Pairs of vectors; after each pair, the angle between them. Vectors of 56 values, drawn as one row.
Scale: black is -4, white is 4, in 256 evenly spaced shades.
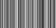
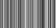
nearly parallel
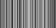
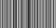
partly opposed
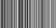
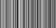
nearly opposite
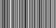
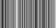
orthogonal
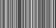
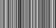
nearly parallel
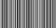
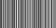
nearly opposite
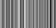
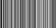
orthogonal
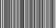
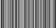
nearly opposite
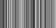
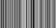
partly aligned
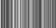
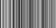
nearly opposite
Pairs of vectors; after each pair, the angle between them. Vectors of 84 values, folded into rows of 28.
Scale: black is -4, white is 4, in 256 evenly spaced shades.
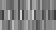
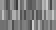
partly opposed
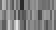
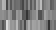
partly aligned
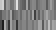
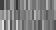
nearly opposite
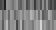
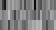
partly aligned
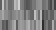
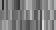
nearly opposite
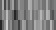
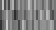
nearly parallel
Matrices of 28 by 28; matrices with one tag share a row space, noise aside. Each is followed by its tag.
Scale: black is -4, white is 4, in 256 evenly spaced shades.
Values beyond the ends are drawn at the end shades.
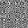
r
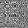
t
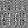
r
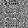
t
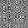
r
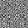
r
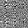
t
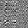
t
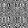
r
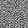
r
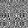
r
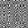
r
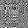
t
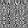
r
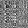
t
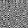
r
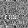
t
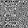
t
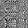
t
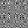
r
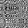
t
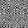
r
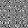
r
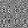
r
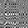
t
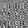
r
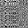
t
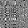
t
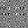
r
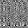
r
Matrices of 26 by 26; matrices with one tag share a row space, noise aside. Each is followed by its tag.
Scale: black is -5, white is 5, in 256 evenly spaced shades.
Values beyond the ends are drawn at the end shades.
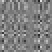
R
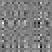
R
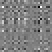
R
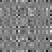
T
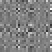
T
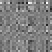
T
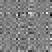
T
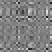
T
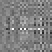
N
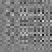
N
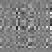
T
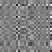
T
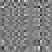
R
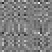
R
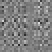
R
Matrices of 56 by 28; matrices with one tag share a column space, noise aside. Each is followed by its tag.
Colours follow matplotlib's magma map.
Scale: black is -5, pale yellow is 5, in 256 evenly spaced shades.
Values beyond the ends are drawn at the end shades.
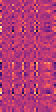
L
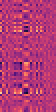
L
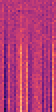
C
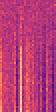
C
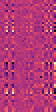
L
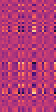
L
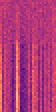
C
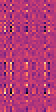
L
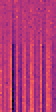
C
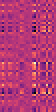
L
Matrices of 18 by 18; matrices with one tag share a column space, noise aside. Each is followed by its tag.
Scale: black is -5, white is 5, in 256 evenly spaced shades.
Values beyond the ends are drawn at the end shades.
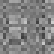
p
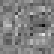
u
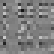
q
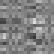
p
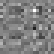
q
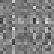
p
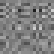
q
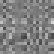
p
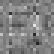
u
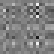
q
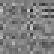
q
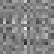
p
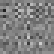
q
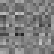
u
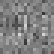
u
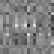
u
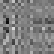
p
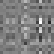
p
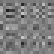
q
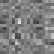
p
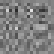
q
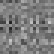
p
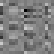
q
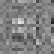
p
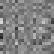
p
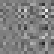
q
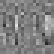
u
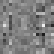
u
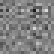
q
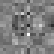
u
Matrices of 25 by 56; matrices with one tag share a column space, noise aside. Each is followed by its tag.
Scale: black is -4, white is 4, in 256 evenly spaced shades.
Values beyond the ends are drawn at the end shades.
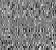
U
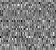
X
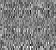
U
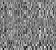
U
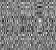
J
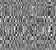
J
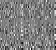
U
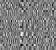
X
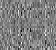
U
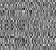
X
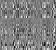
U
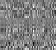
U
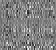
U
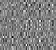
X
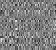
X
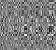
J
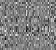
J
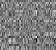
X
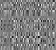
X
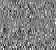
U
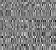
X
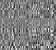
U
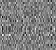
J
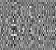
J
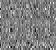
U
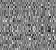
J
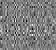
J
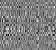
J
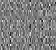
X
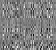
U
